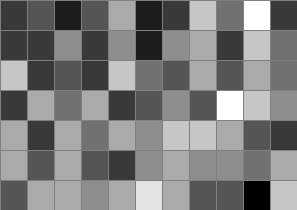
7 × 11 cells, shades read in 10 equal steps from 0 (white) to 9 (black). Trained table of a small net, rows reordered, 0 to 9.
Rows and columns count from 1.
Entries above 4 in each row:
8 6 7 5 4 4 4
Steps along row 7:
down same up down down up up same up down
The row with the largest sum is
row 1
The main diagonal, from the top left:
7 7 6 3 3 4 3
